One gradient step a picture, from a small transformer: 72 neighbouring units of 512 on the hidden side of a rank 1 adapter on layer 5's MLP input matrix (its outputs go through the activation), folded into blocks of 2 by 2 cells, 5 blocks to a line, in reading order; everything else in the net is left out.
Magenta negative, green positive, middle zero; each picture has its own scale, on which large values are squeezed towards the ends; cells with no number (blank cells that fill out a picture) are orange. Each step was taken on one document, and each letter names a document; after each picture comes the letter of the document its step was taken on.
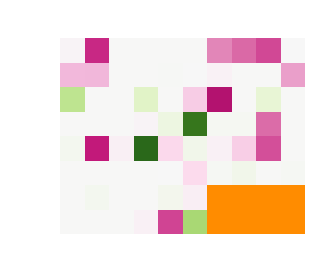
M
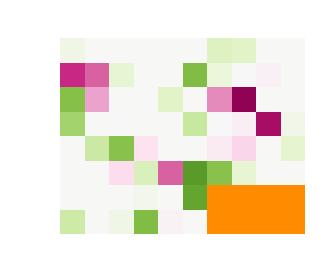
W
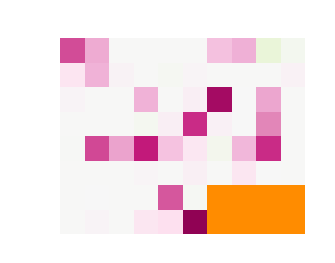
M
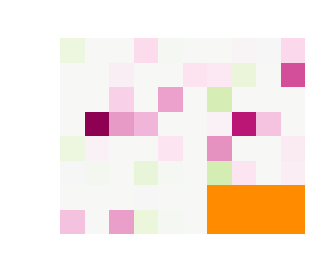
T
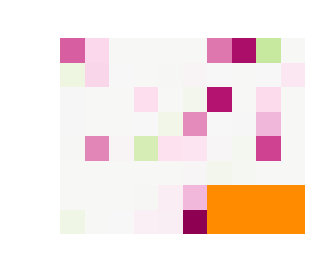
M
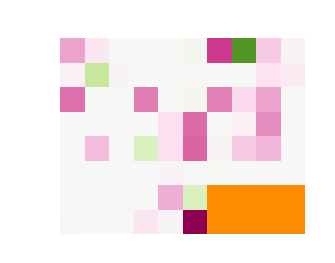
M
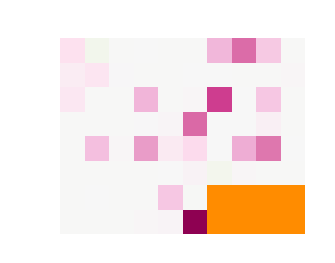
M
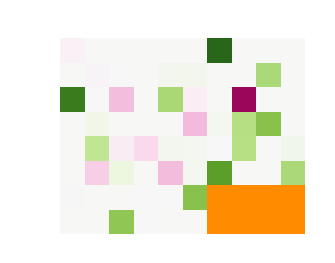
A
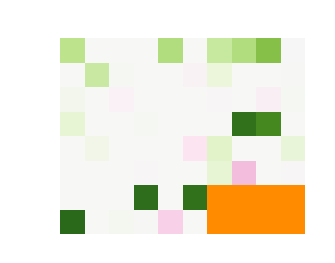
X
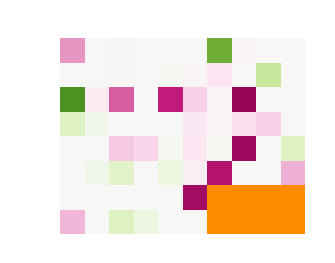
A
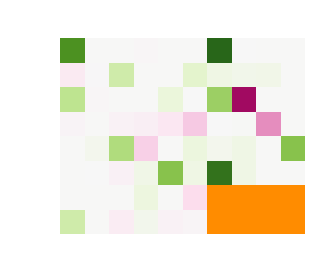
W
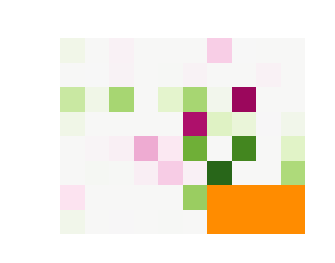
A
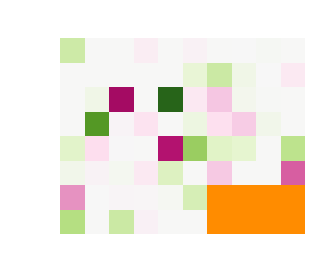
T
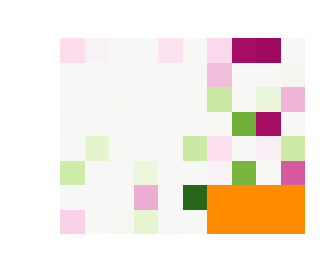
X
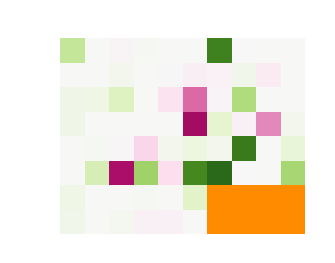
A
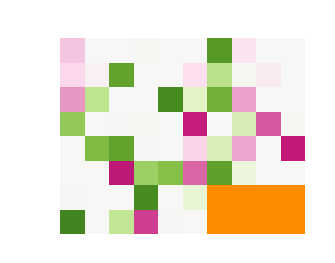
W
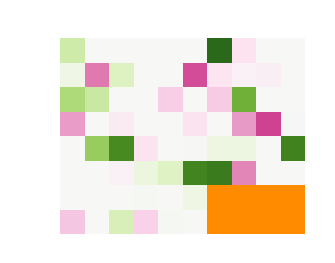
W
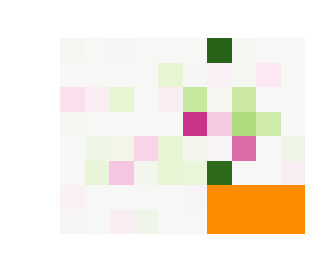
A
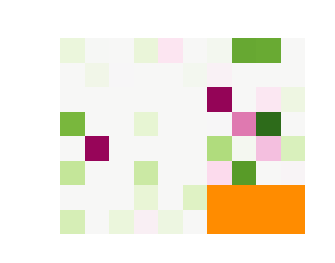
X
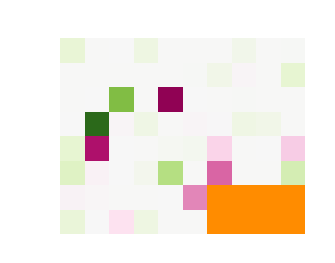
T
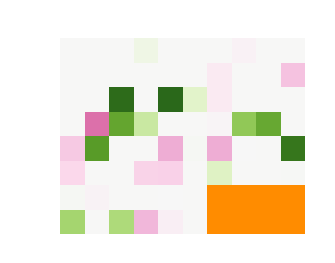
T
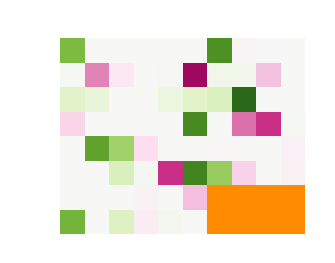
W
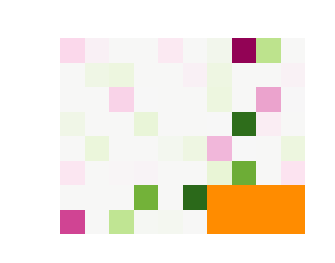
X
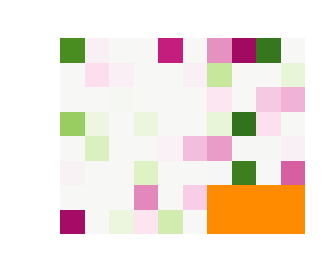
X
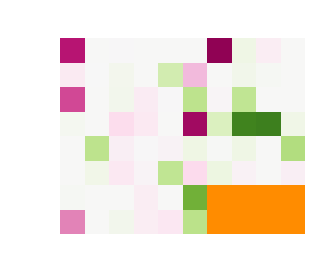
A
